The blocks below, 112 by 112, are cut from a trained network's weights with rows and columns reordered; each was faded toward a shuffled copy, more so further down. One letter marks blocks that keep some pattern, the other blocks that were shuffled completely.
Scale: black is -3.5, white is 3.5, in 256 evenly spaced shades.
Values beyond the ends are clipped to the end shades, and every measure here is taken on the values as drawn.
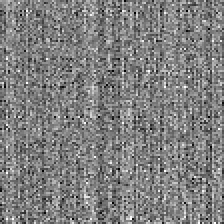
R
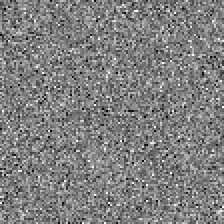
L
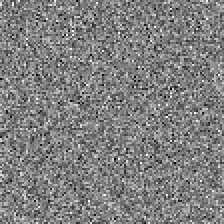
L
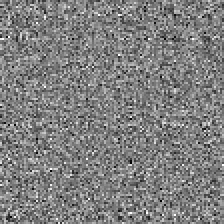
R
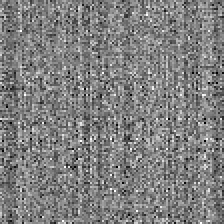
R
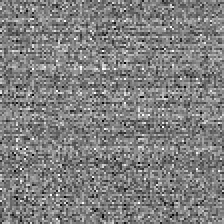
R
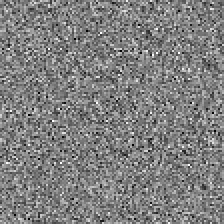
R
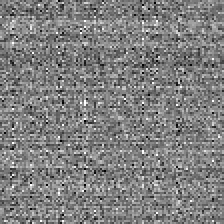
R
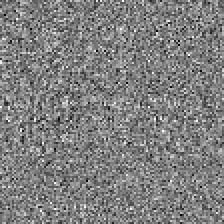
R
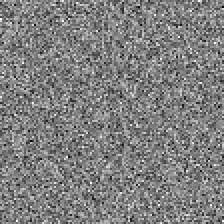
L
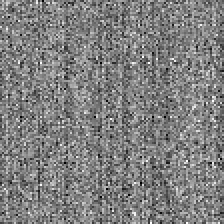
R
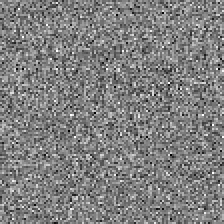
R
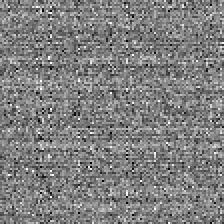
R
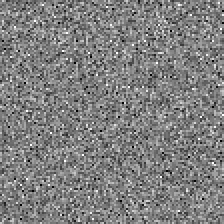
L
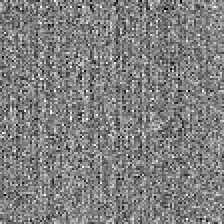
R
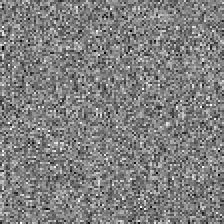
R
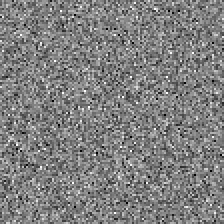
L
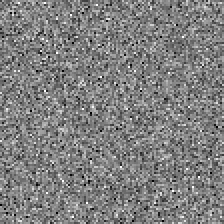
L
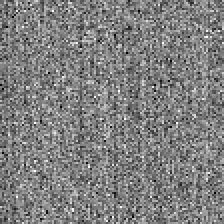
R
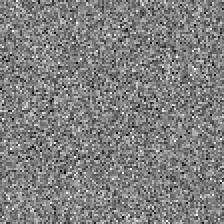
L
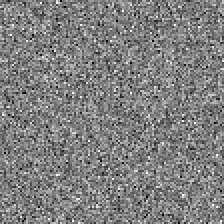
L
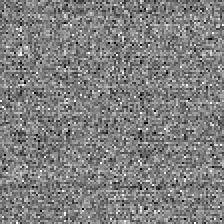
R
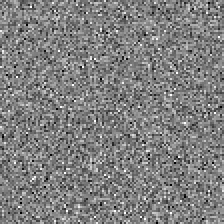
L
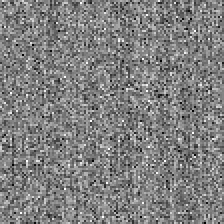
R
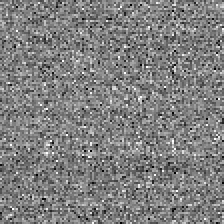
R
